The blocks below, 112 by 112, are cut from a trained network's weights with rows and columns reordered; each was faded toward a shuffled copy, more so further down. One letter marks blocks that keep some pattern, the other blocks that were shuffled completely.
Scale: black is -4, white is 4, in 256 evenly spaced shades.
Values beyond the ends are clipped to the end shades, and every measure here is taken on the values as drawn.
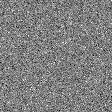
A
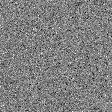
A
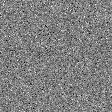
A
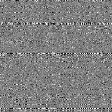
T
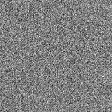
T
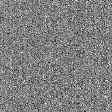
T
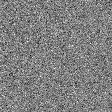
A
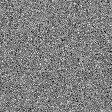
A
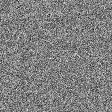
A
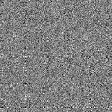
T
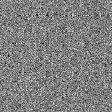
T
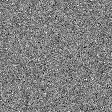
A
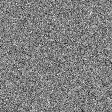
A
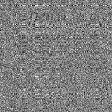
T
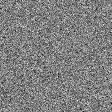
A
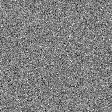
A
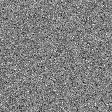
A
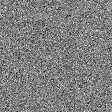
A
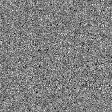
T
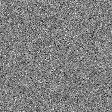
A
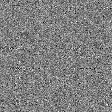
T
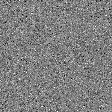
A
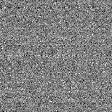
T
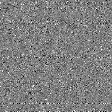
T
